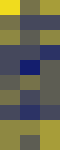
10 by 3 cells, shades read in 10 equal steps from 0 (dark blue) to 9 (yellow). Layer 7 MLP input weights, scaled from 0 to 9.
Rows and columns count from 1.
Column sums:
41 26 37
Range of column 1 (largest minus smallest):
7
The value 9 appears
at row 1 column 1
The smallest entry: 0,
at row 5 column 2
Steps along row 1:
down up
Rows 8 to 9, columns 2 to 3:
1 2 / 5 6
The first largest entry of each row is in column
1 1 1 1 3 2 1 1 3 3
